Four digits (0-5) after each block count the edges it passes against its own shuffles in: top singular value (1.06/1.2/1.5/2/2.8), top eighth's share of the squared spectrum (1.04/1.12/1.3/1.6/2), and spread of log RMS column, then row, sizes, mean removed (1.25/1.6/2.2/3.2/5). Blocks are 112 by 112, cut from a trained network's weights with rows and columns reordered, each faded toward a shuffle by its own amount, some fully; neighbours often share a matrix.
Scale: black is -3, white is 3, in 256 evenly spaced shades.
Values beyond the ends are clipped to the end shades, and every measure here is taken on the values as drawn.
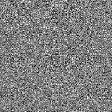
3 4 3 2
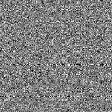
4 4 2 3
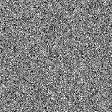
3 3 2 1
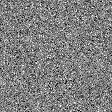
0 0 0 0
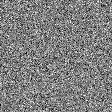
0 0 0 0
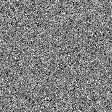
1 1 0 0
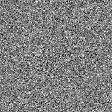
3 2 0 2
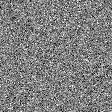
0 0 0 0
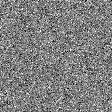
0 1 0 0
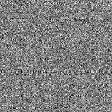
3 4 1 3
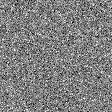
0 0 0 0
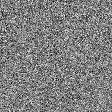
2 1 0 0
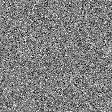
1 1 0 0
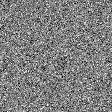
1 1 0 0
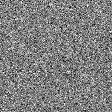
2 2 0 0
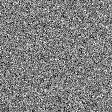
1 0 0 0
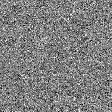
2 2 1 1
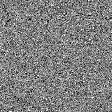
3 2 0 1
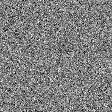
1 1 0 0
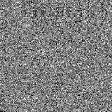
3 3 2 1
